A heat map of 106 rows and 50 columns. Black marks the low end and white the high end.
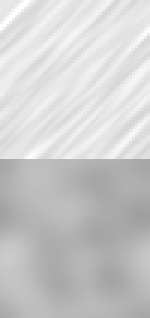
The table splits into 2 rows of 1 panel. Panel 1,1: very high, slanting up to the right, faint in contrast. Panel 2,1: high, smooth, faint in contrast.
